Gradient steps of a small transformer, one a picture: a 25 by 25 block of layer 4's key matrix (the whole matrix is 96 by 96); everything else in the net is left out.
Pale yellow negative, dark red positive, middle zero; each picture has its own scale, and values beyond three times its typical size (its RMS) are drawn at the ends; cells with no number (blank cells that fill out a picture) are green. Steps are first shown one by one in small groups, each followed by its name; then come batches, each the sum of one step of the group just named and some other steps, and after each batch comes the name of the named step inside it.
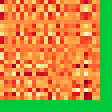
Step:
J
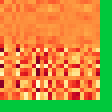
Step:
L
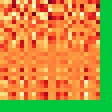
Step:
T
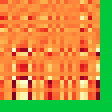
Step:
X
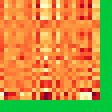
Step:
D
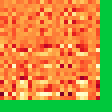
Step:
X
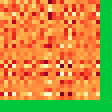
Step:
T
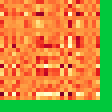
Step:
L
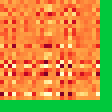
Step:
D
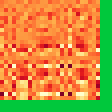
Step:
X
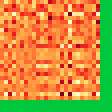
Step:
T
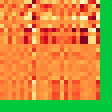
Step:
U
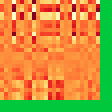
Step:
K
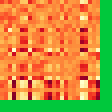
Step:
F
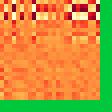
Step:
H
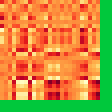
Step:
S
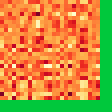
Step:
F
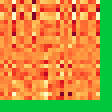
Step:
K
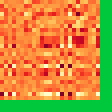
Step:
U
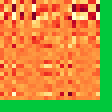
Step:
H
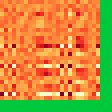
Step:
F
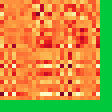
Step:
U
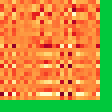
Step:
H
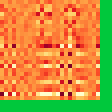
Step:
F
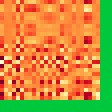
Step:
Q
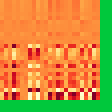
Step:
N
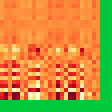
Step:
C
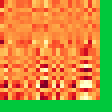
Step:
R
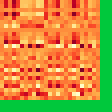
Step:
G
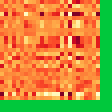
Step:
Q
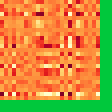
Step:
N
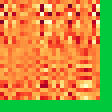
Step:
R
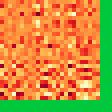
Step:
R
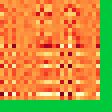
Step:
Q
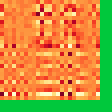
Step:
G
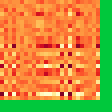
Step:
Q
